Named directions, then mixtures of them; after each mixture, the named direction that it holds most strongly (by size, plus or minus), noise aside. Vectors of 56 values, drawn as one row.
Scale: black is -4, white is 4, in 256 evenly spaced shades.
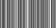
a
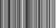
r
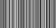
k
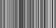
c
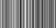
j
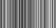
c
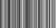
r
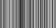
c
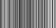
c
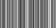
a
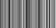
r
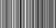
j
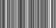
a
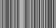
c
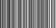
a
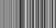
c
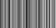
r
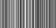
j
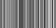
c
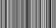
a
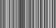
c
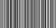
k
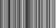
r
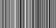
j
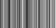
r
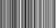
j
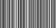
a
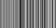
c
